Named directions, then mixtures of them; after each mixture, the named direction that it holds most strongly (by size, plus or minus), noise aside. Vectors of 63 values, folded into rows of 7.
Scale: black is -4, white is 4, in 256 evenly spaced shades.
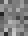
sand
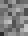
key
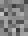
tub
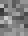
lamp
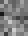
sand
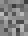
tub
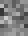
lamp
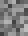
key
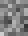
key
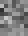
lamp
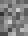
key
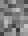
key
